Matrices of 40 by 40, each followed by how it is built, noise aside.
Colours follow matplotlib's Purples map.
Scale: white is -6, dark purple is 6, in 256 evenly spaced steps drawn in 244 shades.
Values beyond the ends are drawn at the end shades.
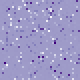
sparse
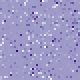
sparse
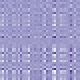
low rank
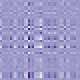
low rank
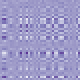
low rank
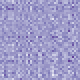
low rank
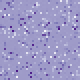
sparse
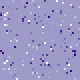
sparse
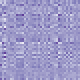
low rank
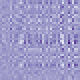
low rank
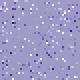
sparse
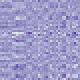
low rank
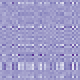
low rank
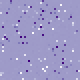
sparse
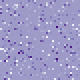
sparse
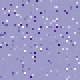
sparse
